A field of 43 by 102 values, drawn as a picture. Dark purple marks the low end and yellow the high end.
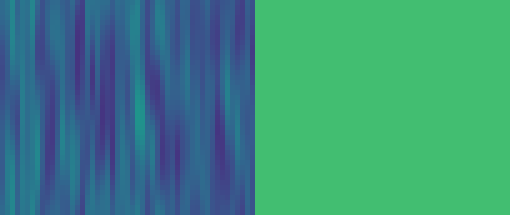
The table splits into one row of 2 panels. Panel 1,1: low, streaked downward. Panel 1,2: high, flat.
